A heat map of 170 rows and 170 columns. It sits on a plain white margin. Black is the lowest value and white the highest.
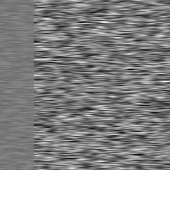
Seam: vertical, 20% of the way across, the left part calmer. Mirror symmetry: none. Grain: streaks across. Average level on the scale: 50%.
